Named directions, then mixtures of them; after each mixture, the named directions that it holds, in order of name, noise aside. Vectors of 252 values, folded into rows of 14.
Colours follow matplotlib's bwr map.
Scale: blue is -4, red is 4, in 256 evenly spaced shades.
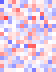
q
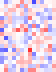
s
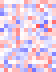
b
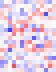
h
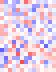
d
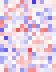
s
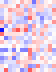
b, s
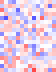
b, q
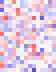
b, q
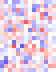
d, h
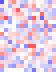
q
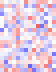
b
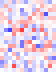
h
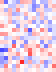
d, s
